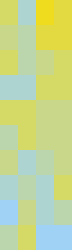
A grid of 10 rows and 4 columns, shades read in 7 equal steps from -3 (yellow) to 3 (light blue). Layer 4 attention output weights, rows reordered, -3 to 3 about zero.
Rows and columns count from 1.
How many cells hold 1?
7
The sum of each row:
-4 -3 -1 2 -2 0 3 4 6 6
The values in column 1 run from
-1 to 3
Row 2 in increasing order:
-2 -2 0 1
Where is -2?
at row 1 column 4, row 2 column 3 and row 2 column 4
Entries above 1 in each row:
1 0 0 2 0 0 1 2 2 2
